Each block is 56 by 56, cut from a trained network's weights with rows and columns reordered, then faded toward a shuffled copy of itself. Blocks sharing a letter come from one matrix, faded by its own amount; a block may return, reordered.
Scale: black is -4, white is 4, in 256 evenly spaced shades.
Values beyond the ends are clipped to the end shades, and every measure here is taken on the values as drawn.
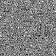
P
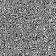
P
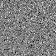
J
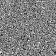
J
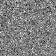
J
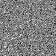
J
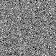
J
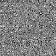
P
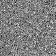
J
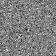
J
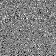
P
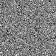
J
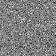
P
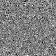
P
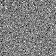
J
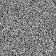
J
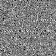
P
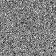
J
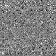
P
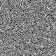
J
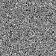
J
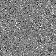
J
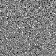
P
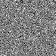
J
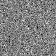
J
